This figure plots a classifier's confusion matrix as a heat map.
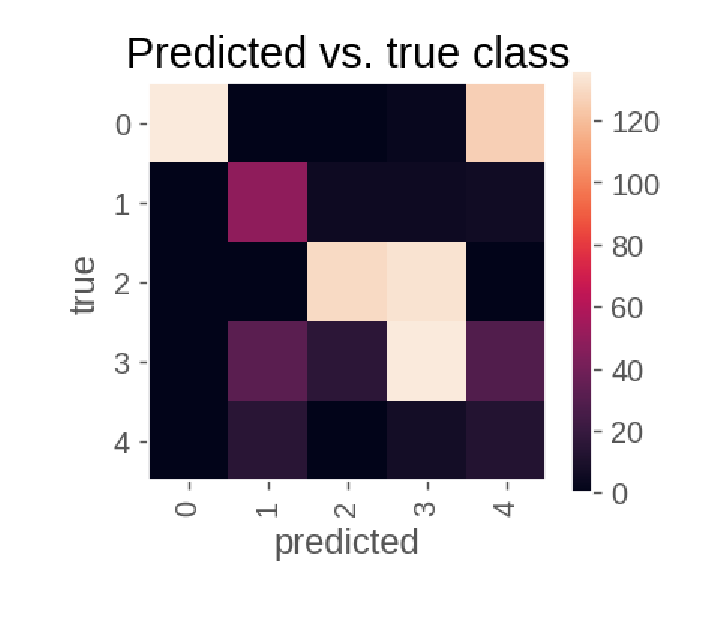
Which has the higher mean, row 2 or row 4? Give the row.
2
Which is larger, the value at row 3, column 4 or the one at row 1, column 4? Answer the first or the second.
the first
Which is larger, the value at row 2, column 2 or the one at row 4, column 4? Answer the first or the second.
the first
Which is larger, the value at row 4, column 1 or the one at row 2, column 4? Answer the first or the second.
the first
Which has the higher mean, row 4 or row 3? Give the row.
3
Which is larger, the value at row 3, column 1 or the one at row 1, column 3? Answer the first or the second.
the first
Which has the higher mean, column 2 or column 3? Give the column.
3
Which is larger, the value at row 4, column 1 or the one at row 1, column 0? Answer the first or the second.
the first
